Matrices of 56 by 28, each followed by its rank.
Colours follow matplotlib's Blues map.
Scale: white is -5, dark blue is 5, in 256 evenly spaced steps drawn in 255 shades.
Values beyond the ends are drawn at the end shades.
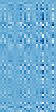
two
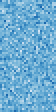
full rank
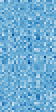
five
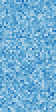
full rank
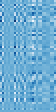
two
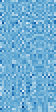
five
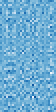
five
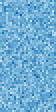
full rank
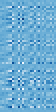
two
